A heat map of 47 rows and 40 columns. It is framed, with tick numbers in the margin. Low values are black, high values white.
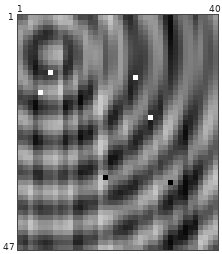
Slope: none. Mirror symmetry: none. Histogram: bell-shaped. Rings: centred on the top left. Lone odd cells: 6, 4 higher and 2 lower than their neighbours.
